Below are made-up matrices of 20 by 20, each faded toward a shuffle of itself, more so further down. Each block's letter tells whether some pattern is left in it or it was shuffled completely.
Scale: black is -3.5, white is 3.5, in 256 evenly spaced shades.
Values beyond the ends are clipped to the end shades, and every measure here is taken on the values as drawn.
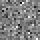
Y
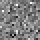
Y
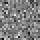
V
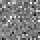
Y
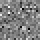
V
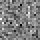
Y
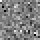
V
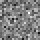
Y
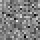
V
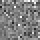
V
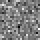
Y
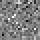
V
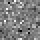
Y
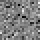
V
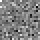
Y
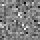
Y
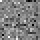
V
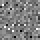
V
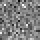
Y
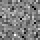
Y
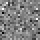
V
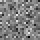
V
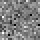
Y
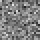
Y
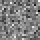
Y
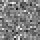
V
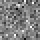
Y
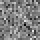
Y
